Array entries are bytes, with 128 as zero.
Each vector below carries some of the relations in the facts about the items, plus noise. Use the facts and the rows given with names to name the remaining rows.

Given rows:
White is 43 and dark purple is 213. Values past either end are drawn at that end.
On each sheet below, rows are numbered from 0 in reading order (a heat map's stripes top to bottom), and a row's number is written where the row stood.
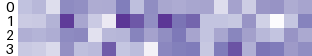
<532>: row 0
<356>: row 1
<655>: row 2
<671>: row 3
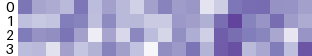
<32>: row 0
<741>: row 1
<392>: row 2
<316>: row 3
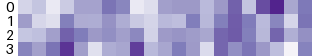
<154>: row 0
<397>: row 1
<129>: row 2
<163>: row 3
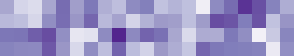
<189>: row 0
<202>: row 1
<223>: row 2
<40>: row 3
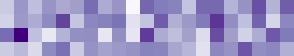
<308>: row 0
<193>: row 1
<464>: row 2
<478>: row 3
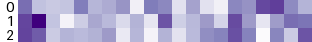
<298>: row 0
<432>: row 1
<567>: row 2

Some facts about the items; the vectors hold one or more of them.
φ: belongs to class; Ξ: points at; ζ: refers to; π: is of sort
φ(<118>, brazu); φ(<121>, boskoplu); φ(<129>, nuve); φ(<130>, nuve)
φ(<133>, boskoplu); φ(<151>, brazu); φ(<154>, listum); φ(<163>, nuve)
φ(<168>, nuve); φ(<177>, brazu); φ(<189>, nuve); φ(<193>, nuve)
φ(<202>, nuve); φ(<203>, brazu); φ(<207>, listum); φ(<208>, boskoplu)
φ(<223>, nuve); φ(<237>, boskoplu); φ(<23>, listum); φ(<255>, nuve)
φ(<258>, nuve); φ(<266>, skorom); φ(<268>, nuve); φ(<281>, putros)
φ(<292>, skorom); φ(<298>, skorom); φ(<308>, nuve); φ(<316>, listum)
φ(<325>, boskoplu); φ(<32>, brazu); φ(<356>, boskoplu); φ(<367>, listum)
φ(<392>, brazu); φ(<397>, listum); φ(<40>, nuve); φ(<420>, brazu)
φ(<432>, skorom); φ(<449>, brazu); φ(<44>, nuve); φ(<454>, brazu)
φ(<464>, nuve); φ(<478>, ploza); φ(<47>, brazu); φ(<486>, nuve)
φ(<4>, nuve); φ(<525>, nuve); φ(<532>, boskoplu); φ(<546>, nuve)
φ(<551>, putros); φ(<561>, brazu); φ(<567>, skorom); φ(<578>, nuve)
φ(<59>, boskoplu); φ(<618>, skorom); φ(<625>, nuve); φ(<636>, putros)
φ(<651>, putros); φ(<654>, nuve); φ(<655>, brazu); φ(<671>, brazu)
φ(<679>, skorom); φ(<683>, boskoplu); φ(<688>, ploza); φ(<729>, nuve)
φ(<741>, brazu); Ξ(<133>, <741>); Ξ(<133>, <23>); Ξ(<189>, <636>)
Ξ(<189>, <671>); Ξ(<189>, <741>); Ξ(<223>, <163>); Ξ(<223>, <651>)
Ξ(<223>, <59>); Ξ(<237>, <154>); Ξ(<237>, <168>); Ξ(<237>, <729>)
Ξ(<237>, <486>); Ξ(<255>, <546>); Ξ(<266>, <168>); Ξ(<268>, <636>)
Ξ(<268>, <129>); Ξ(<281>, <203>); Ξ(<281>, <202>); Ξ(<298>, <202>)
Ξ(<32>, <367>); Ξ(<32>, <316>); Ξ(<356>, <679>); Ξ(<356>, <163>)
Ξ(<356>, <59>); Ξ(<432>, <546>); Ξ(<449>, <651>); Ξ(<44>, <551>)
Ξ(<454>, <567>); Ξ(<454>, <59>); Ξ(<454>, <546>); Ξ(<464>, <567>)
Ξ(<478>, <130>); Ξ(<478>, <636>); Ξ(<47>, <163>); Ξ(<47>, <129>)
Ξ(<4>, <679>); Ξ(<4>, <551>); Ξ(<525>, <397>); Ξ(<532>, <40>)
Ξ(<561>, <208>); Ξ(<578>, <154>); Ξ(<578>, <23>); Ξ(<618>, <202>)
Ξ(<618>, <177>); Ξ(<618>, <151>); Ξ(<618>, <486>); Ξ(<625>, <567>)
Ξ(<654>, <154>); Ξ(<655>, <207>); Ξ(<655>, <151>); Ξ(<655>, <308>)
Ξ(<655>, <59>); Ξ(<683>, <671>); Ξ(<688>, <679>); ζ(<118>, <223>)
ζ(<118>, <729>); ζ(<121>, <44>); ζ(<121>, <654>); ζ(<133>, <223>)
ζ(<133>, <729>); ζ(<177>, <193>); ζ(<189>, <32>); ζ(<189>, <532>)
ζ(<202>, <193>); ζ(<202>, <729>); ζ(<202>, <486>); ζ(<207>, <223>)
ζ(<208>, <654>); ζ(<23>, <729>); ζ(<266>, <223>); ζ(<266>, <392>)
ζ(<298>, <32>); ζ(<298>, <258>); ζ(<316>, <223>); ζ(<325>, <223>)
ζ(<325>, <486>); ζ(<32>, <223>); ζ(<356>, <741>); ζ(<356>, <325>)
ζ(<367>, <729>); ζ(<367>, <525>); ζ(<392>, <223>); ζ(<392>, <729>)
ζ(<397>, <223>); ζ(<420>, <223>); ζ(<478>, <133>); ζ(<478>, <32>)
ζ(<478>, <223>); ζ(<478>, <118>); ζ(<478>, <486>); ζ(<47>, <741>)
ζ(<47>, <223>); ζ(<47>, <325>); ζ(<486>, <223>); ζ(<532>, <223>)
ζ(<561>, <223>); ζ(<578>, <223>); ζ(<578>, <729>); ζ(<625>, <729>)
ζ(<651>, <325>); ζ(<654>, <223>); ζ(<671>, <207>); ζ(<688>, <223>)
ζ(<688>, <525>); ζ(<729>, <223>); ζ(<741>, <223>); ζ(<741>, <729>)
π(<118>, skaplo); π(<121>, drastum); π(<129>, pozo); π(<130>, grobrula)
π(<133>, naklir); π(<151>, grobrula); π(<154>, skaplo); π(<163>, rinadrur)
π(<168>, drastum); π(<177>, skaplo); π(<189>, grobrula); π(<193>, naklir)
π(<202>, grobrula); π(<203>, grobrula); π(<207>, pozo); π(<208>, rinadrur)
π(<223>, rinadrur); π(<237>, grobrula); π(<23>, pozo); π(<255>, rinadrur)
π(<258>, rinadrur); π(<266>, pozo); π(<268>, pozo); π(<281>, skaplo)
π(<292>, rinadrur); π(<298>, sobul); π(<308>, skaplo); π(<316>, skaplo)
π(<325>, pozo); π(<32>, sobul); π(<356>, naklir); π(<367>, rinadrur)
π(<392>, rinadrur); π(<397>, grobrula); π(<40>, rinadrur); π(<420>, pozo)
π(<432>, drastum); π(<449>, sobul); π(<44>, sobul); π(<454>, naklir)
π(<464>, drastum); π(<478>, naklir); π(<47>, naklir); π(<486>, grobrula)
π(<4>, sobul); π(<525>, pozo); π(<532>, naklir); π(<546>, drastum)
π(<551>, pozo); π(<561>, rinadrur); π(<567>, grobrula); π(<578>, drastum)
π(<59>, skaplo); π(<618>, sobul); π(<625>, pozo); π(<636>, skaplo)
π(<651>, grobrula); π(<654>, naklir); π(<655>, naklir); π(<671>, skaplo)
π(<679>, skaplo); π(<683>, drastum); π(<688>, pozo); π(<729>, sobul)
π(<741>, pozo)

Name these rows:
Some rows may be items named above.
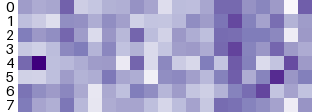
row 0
<208>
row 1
<23>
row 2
<40>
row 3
<741>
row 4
<625>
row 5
<636>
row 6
<561>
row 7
<367>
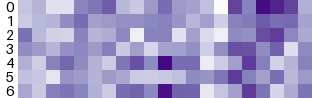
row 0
<578>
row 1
<268>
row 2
<298>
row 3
<729>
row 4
<4>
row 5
<23>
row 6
<4>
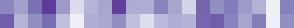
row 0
<163>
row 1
<292>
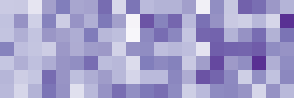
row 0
<133>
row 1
<59>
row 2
<118>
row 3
<618>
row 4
<168>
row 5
<207>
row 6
<47>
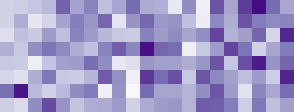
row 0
<654>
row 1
<683>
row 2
<121>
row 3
<4>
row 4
<154>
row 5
<679>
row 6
<546>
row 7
<551>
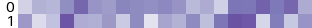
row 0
<268>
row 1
<651>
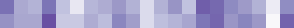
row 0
<367>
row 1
<208>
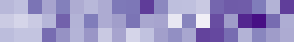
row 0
<44>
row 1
<654>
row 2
<420>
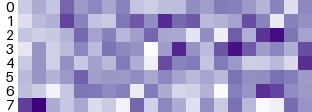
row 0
<325>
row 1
<688>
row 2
<654>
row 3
<177>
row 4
<59>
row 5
<525>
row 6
<237>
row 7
<454>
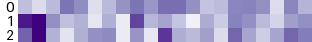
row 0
<47>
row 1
<255>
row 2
<464>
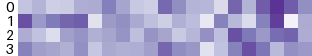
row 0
<281>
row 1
<258>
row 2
<266>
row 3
<449>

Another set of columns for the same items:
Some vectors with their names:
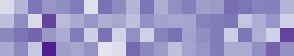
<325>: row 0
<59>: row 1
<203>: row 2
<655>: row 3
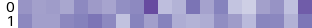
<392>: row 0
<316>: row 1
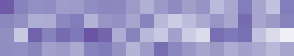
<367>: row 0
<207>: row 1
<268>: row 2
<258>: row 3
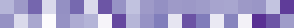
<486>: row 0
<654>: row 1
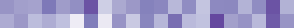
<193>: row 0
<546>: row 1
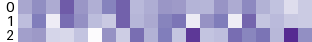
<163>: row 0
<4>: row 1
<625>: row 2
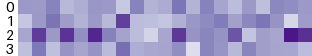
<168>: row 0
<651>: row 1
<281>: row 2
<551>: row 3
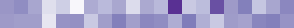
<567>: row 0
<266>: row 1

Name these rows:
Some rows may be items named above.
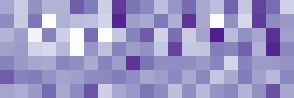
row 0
<133>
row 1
<578>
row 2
<454>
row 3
<625>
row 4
<32>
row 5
<367>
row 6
<193>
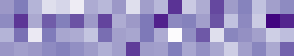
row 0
<567>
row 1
<298>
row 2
<688>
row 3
<118>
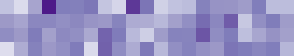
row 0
<47>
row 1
<121>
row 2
<208>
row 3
<325>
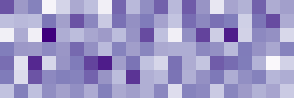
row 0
<154>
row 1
<532>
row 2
<356>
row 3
<316>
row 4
<189>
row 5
<671>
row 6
<551>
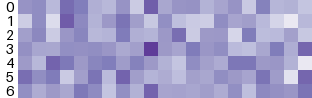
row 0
<449>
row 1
<223>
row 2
<44>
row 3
<118>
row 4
<683>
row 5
<397>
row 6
<420>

